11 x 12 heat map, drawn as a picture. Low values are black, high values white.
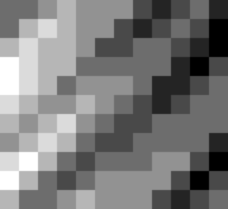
The ninth with the lowest average is the top right. The grain runs diagonally up to the right. Values rise toward the left.
